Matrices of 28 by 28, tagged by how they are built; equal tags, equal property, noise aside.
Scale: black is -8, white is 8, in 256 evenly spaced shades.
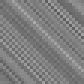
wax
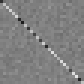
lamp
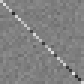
lamp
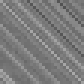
wax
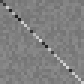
lamp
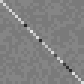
lamp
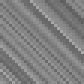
wax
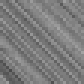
wax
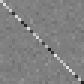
lamp
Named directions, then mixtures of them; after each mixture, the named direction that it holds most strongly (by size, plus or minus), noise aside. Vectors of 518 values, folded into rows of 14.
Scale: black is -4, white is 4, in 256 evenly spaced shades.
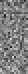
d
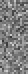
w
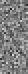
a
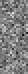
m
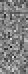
d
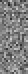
d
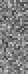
w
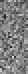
d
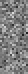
m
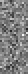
m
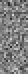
d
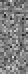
d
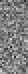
d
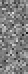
m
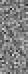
a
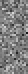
m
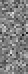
m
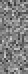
w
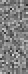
a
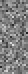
m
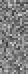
w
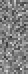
w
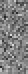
w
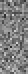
d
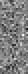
m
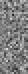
d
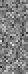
m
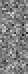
m
